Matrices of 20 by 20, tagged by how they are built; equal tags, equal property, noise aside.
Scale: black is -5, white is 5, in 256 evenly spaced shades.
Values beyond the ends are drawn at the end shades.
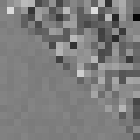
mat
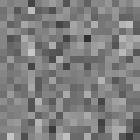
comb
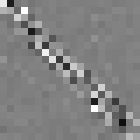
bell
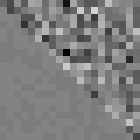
mat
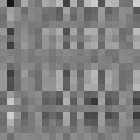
comb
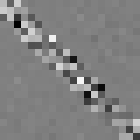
bell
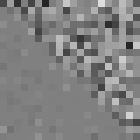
mat
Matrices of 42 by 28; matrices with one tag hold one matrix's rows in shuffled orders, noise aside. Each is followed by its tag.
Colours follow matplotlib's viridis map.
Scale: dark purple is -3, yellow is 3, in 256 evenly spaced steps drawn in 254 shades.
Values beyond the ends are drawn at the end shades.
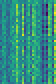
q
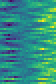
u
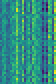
q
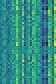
q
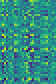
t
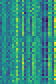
q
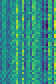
q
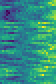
u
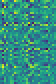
t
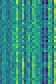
q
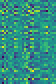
t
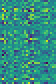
t
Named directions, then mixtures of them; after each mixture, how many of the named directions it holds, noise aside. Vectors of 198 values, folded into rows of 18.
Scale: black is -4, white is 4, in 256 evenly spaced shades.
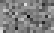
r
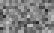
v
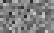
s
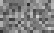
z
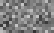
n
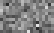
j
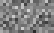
two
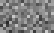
one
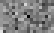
one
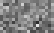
two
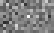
two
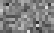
one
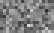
one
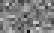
one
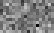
one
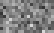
two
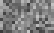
three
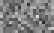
three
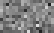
one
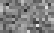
one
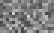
three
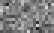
one
